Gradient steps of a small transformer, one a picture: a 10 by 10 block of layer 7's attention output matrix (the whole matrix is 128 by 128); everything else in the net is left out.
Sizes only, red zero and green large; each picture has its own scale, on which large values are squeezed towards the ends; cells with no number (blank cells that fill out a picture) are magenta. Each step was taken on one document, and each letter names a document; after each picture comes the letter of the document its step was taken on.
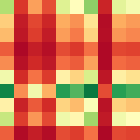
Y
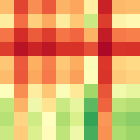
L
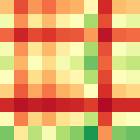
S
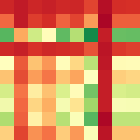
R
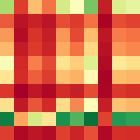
Y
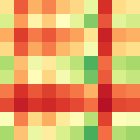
S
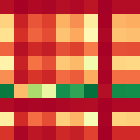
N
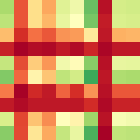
S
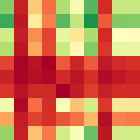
N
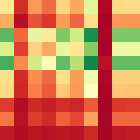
R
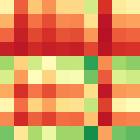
S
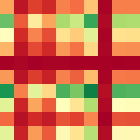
N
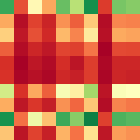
Y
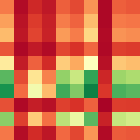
Y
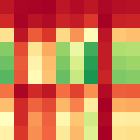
R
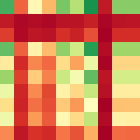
R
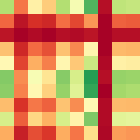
R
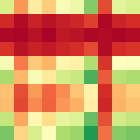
S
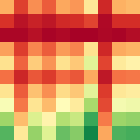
L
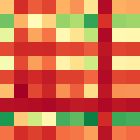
N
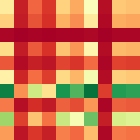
Y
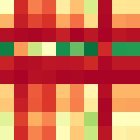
R
